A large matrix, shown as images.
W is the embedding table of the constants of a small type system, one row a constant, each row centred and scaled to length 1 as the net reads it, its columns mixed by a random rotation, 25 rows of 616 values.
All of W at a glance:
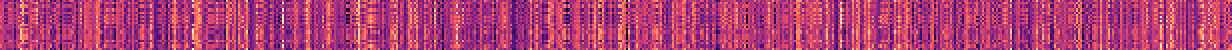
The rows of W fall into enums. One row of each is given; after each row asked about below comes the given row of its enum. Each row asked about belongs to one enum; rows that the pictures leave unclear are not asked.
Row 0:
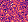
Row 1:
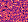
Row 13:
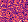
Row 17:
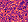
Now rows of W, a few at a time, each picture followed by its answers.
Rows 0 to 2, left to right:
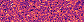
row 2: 17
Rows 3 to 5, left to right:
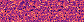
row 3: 17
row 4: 1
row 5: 1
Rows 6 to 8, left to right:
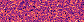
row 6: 17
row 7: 1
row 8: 13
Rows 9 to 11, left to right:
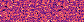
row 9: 1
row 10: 13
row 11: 1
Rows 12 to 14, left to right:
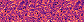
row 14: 17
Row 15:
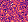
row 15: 0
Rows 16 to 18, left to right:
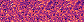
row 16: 0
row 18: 17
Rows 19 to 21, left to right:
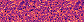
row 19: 17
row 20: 1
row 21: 17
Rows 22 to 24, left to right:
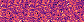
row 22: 13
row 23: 13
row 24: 0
